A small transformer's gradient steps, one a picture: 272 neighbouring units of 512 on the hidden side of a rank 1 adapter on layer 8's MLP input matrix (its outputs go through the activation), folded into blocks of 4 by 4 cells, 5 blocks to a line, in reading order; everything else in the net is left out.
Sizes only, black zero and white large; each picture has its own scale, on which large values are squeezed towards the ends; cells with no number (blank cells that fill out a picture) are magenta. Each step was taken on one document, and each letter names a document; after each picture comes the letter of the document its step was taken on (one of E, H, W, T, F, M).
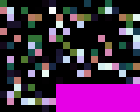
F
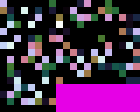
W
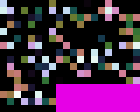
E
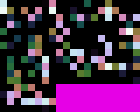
F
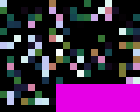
W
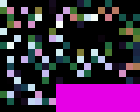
W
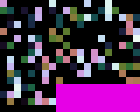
E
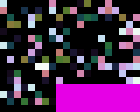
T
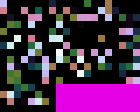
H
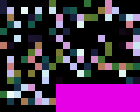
F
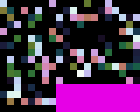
E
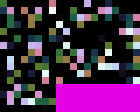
F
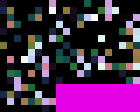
F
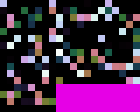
W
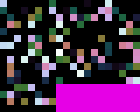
W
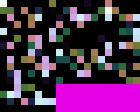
E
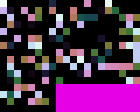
H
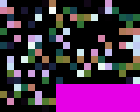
F
